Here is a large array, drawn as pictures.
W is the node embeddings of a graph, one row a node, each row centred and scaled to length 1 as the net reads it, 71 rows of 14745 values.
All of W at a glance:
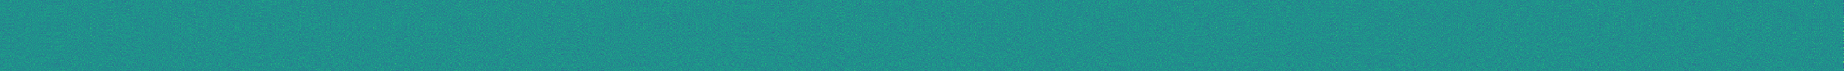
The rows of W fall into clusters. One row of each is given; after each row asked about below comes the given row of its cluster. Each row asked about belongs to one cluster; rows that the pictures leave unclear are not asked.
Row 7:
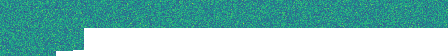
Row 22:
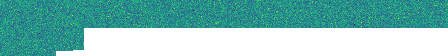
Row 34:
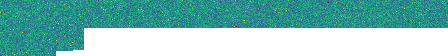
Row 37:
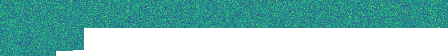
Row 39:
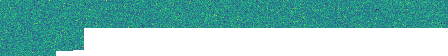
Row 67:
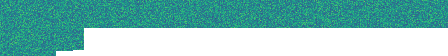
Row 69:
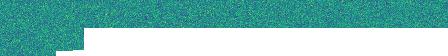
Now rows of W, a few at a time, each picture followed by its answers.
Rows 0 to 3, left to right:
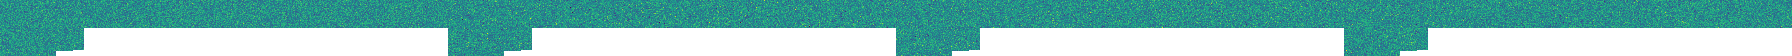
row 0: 7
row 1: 22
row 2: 22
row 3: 69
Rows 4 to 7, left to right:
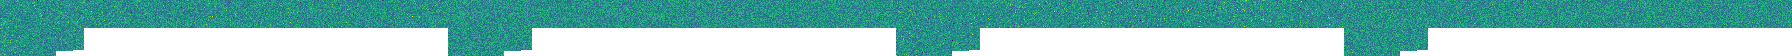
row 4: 22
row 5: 39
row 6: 34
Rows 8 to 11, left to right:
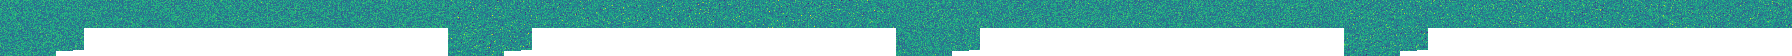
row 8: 39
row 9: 67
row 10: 7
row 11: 67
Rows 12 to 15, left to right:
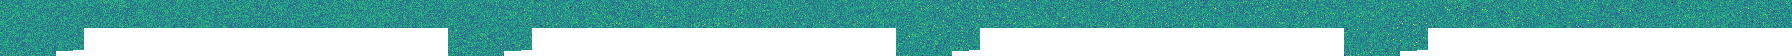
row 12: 34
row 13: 22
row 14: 67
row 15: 34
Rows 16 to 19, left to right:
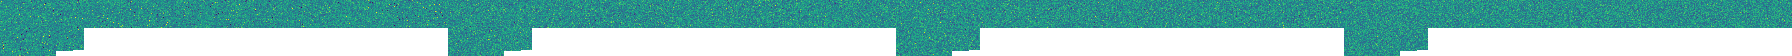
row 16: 34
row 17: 69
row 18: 67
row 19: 37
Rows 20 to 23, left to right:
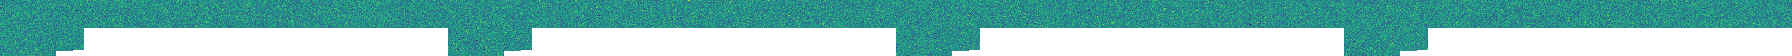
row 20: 34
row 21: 37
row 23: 69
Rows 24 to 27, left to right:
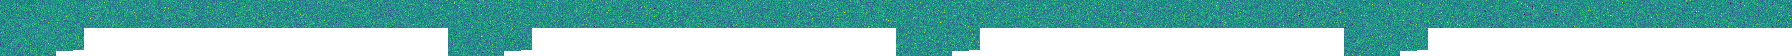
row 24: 69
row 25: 37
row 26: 67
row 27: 69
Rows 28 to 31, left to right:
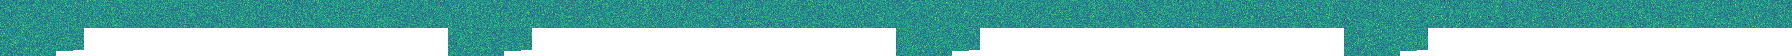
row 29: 7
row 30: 37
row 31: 69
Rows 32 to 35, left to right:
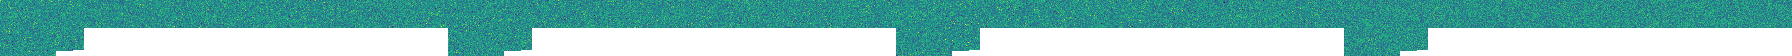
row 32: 39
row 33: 7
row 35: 69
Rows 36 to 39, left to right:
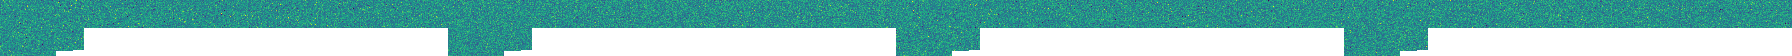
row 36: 67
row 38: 39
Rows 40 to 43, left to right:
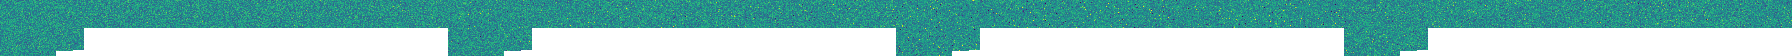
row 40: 37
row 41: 39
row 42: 34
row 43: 69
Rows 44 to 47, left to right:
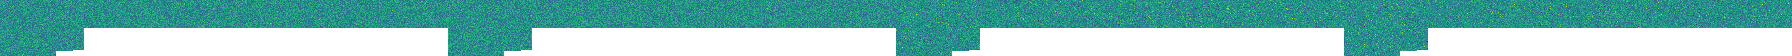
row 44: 22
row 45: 67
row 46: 39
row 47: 37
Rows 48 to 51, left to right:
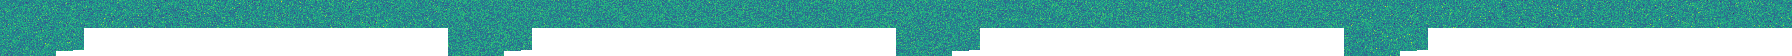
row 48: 69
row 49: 39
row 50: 39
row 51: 69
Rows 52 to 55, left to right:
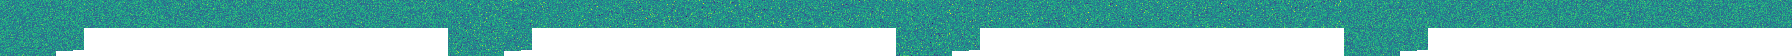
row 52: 22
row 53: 37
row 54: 39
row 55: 7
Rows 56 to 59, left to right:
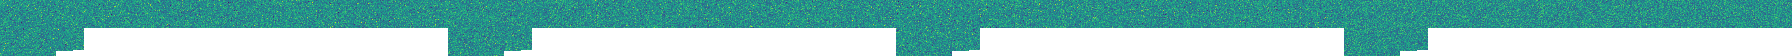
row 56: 22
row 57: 34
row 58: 34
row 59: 37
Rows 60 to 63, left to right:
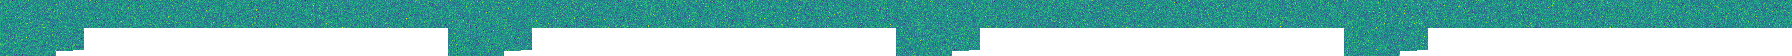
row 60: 67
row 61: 37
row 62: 69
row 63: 22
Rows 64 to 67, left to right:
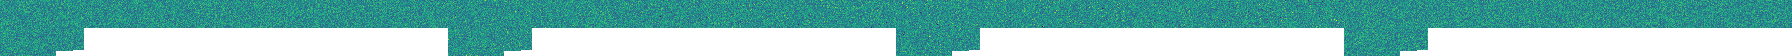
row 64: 22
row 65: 22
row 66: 37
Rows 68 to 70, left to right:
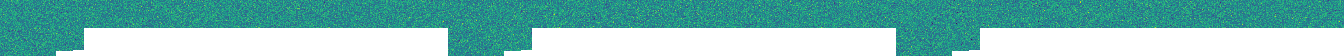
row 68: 39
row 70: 39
